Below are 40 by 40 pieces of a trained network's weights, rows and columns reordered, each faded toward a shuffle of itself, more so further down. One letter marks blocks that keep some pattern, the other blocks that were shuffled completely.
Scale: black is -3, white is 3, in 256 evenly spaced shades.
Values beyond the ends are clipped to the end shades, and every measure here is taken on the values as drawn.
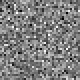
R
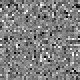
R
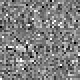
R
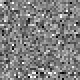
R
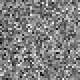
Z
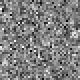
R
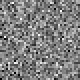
R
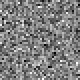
Z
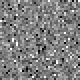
Z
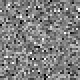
Z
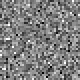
Z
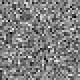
R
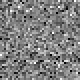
R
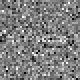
R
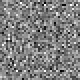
R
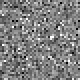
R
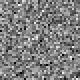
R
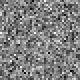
Z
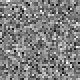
Z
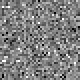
R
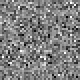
R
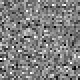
R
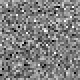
Z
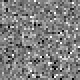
Z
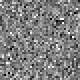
Z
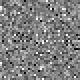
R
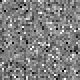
Z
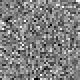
Z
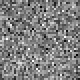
Z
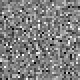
Z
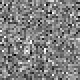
Z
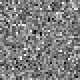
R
